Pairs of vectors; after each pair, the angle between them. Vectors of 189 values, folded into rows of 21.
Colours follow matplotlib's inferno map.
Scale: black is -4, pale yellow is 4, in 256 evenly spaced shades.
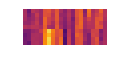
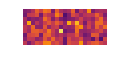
partly aligned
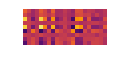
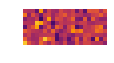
partly opposed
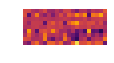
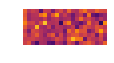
partly opposed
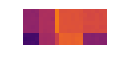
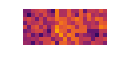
partly aligned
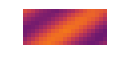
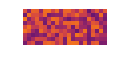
orthogonal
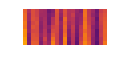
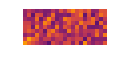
orthogonal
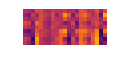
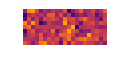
orthogonal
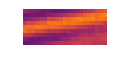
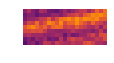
nearly parallel
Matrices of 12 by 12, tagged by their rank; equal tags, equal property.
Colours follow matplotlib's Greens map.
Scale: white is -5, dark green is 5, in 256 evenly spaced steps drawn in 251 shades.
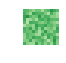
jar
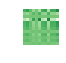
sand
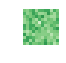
jar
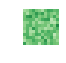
jar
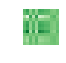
sand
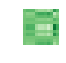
sand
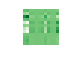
sand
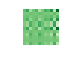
sand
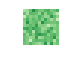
jar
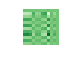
sand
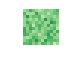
jar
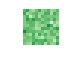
jar
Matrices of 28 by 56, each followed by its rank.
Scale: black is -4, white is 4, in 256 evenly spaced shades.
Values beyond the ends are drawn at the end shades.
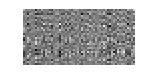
five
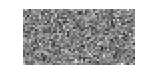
full rank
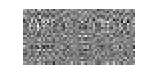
five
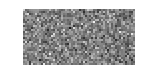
full rank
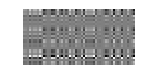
one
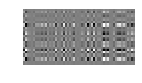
one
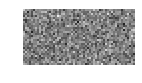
full rank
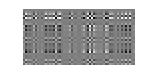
one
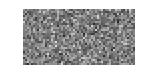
full rank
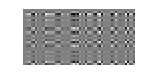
one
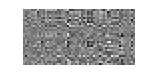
five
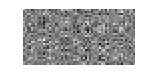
five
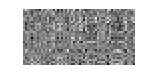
five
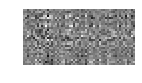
five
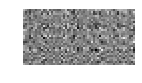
five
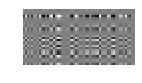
one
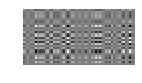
one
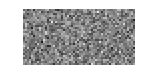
full rank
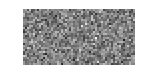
full rank
